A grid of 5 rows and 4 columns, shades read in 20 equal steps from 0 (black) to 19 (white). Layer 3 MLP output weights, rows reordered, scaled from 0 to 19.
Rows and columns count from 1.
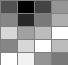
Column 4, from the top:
11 13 19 14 9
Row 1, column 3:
5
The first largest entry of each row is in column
4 4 4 3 1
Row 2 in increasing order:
3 9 10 13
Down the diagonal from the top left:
6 3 14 14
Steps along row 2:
down up up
